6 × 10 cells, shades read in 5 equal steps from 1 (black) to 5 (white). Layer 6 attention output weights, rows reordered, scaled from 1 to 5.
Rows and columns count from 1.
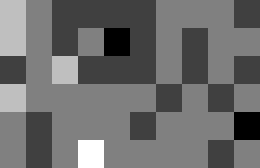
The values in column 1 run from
2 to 4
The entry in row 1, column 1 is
4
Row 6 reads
3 2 3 5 3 3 3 3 2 3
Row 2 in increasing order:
1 2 2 2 3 3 3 3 3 4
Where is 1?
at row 2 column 5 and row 5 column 10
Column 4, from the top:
2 3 2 3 3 5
